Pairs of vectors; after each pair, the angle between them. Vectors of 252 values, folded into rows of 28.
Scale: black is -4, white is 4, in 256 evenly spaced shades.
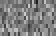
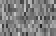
partly opposed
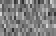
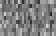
partly aligned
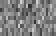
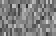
partly opposed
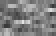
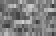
nearly parallel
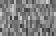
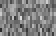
nearly parallel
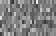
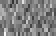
partly aligned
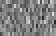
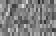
partly opposed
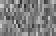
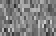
orthogonal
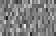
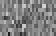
partly aligned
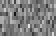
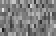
orthogonal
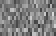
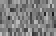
nearly opposite
